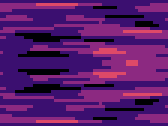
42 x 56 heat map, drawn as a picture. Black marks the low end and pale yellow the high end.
Mirror symmetry: top to bottom. Ninth with the highest average: middle right. Grain: streaks across.
